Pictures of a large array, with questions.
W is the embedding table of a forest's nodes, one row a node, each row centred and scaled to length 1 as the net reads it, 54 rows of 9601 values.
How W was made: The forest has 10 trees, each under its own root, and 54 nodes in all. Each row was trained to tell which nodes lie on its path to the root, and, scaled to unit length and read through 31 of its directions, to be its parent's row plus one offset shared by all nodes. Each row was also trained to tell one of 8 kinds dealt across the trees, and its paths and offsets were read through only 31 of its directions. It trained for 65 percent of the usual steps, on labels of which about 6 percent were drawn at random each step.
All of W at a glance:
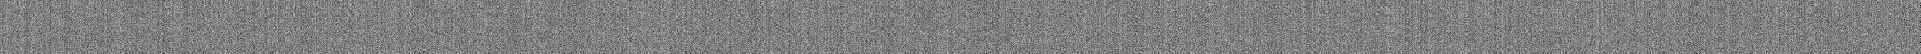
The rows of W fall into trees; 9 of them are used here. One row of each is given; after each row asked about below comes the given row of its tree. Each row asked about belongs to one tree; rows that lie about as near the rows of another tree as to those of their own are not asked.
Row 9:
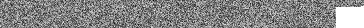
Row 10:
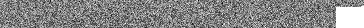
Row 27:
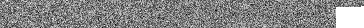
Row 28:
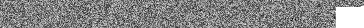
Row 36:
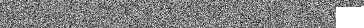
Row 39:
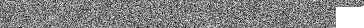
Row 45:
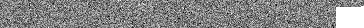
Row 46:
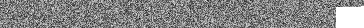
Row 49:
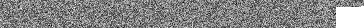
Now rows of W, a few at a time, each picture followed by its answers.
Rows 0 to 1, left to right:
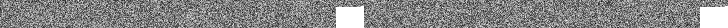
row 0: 39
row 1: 45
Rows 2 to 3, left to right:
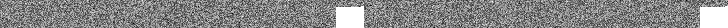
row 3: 45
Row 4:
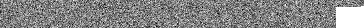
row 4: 39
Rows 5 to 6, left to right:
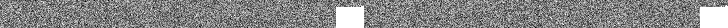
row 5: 45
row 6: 27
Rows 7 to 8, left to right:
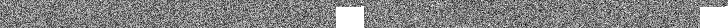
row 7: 27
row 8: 39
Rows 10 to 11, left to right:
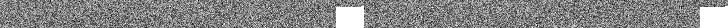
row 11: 36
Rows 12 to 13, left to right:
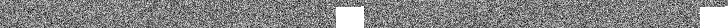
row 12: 27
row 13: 9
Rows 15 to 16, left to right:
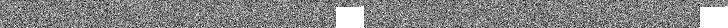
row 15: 45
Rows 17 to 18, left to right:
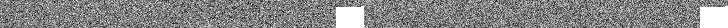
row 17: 36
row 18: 10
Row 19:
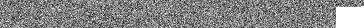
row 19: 46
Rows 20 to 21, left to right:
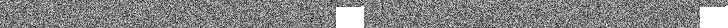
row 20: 36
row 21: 10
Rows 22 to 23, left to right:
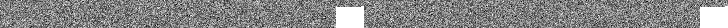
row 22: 36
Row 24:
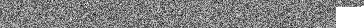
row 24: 39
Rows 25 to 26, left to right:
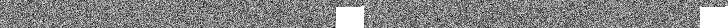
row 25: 46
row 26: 10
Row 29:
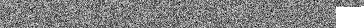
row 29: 27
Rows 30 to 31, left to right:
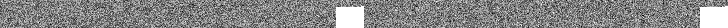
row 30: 9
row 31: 46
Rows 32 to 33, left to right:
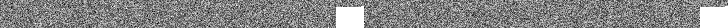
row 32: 28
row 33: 49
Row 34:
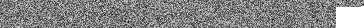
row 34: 49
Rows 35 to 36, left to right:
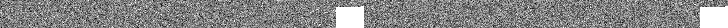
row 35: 45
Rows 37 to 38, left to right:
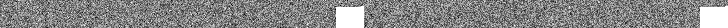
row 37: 39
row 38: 10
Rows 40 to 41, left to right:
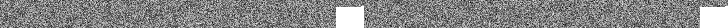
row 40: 28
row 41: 28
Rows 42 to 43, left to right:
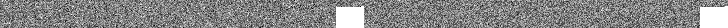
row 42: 36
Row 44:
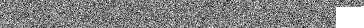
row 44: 46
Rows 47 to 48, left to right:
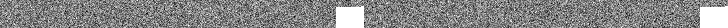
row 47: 45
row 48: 9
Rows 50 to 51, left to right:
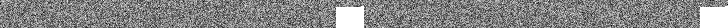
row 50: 10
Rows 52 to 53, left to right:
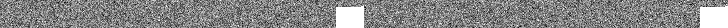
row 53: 45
